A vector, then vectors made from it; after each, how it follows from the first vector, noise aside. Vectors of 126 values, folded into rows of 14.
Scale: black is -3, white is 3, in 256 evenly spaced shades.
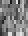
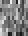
negated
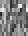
wrapped around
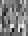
wrapped around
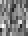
wrapped around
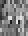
wrapped around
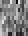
negated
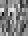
wrapped around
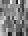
negated
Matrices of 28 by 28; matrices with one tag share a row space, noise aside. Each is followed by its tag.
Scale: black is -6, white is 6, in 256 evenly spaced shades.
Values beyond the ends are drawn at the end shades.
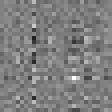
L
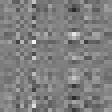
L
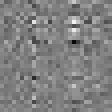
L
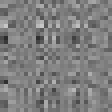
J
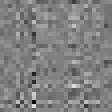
L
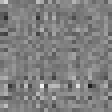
J
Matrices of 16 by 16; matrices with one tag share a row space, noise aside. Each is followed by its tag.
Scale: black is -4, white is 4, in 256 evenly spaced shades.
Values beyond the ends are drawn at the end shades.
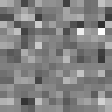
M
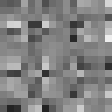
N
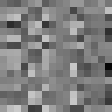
N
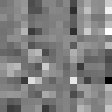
N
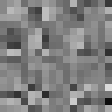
N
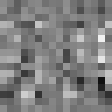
M
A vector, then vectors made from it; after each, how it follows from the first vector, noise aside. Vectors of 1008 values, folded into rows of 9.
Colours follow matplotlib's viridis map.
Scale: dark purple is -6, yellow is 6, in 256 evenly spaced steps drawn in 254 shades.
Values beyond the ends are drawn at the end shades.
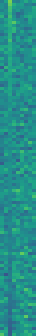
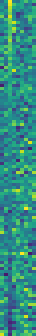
scaled up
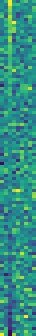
scaled up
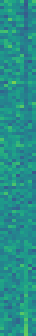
reversed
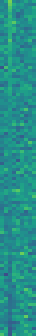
copied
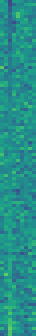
negated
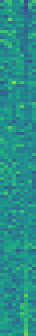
reversed
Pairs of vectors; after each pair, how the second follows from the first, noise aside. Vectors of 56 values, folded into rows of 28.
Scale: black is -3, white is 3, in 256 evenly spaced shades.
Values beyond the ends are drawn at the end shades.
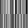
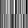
copied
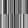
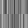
shrunk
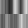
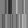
partly zeroed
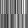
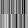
negated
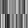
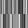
reversed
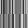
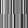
negated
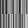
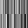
reversed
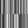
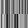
negated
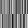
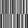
negated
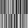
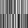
negated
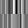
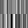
reversed
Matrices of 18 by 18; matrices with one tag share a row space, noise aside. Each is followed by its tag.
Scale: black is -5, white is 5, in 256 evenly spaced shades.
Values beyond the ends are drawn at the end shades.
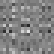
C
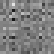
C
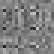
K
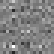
C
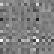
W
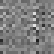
W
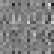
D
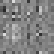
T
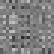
C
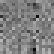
W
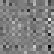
D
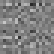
K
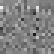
W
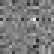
W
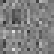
T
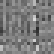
W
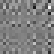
D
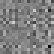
D
